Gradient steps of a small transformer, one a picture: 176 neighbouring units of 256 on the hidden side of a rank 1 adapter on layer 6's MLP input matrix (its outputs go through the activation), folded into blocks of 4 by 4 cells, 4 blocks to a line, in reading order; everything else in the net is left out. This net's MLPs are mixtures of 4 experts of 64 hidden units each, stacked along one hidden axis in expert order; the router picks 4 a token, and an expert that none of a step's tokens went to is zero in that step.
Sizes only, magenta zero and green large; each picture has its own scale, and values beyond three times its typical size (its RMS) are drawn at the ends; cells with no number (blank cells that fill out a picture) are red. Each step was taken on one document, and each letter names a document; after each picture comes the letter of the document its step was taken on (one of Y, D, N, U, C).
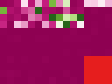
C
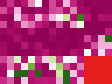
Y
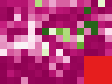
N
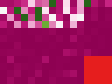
C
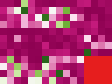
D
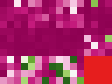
Y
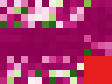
D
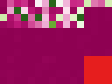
C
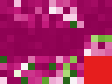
Y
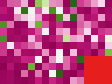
N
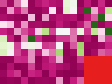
N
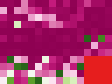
D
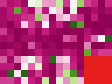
Y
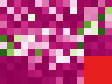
N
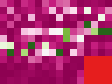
N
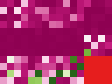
D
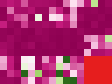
Y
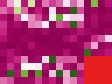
Y
